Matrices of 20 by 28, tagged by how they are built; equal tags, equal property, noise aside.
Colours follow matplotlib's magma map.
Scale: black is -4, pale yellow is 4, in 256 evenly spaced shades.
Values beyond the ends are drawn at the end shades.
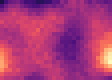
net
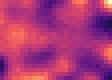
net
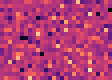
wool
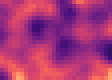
net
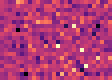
wool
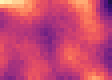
net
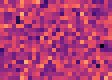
wool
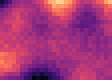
net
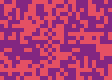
wool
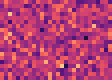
wool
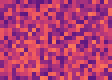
wool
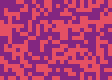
wool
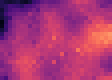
net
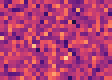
wool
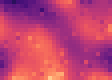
net
